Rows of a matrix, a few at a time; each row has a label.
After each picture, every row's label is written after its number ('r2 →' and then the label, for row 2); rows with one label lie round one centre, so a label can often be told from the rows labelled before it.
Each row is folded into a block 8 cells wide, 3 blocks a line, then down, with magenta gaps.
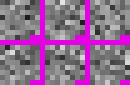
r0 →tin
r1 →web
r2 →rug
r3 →tin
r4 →web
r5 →web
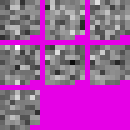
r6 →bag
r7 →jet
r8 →rug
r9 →web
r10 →tin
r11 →tin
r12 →bag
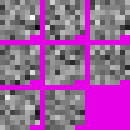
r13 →jet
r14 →rug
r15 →jet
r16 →bag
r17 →tin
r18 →web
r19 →jet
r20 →bag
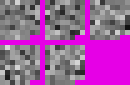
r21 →web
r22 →tin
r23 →jet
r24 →rug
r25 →jet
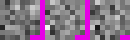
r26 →bag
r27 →rug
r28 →rug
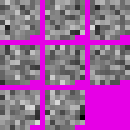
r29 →rug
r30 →tin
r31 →rug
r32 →bag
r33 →web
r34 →web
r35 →jet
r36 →jet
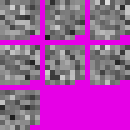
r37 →tin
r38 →bag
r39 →web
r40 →web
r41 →rug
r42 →web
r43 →tin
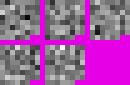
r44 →tin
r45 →bag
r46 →rug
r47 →web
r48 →web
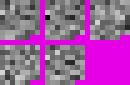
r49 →tin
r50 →tin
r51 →jet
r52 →rug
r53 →tin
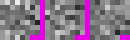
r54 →web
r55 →tin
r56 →bag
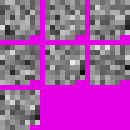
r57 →rug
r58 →rug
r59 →jet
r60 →tin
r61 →jet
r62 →web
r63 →jet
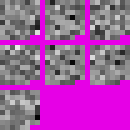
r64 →jet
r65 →tin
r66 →rug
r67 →web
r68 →tin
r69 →tin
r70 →jet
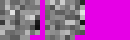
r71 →jet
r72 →web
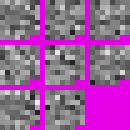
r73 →web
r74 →bag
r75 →bag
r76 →rug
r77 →tin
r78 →bag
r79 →web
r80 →tin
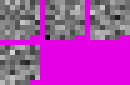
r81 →web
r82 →bag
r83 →tin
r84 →tin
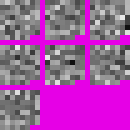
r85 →rug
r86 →tin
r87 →jet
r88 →web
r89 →tin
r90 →web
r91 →web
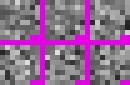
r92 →web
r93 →bag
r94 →jet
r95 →rug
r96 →tin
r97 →bag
